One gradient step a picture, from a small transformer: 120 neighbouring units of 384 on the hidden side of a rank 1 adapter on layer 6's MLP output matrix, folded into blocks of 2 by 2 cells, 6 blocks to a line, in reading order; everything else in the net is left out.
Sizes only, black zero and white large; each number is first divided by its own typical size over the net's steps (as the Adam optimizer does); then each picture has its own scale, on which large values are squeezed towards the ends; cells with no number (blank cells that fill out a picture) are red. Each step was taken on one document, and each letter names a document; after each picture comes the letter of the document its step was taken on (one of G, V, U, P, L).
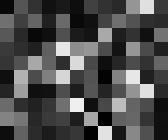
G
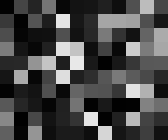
G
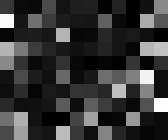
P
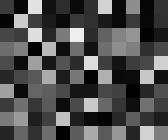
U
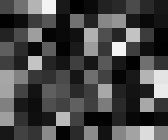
U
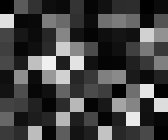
G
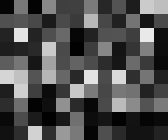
G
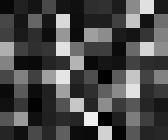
G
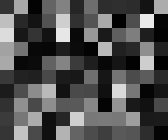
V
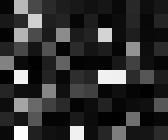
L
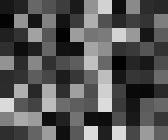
U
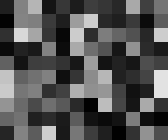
U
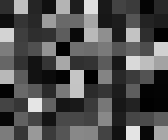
V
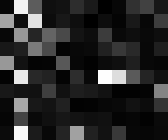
L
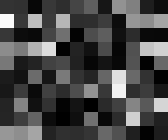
P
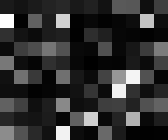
P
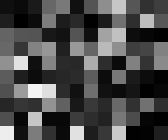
V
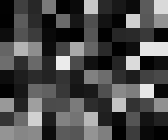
G
